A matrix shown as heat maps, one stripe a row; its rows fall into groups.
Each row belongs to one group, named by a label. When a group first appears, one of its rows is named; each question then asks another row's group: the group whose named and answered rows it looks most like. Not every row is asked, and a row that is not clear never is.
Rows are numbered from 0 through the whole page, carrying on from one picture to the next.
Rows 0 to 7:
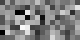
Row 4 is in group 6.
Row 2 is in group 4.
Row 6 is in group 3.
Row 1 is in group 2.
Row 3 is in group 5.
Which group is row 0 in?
6
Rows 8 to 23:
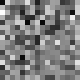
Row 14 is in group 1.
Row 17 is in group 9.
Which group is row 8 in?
3
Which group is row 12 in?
5
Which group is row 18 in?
3
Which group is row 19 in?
4
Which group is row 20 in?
2
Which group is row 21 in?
3
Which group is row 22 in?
4
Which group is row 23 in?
1
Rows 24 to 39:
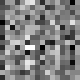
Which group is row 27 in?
5
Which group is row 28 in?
3
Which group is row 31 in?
3
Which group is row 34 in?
5
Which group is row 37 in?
3
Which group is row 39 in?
3
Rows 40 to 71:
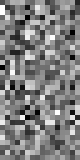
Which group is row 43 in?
5
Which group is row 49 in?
9
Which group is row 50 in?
2
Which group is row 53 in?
3
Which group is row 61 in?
2
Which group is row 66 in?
9
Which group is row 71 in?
4
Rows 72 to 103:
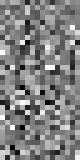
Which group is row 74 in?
3
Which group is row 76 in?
5
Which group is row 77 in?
9
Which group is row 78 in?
2
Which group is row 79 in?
3
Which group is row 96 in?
5
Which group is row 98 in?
2
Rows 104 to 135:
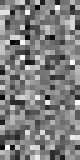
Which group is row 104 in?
5
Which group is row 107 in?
9
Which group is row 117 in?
1
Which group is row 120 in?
1
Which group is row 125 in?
1
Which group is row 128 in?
3
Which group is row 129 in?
2
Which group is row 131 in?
2
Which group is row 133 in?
6
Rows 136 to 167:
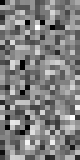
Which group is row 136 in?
3
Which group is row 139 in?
3
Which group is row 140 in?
5
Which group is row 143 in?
5
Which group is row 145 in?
6
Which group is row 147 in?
5
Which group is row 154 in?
4
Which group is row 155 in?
2
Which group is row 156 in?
6
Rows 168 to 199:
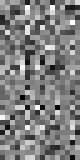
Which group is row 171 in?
6
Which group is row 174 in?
3
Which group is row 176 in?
9
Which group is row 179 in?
5
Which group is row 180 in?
5
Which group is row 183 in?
5
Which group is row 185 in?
5
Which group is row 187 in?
4
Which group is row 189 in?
5
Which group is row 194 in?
6
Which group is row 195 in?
9
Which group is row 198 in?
1
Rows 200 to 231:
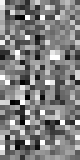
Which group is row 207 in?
3
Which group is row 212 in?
4
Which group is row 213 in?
5
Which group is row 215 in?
2
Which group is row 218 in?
5
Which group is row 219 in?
5
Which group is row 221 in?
4
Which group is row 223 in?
4
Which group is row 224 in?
1
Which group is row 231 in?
4
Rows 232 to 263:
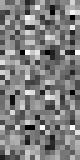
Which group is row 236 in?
1
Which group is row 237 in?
9
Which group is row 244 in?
2
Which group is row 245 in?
6
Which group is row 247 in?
3
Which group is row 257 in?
9
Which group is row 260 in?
2
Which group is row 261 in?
1
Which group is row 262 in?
1
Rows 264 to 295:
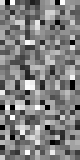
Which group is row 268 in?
5
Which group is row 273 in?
9
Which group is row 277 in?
4
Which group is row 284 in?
5
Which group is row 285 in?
6
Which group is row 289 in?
6
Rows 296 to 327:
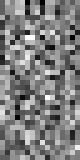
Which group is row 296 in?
5
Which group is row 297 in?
5
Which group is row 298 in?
5
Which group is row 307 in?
3
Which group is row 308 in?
6
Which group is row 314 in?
9
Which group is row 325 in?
2
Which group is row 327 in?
6
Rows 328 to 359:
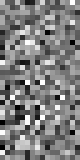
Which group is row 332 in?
9
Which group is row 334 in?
6
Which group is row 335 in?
4
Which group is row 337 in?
6
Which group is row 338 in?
1
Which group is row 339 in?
3
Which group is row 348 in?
6
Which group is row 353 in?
5
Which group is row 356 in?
6
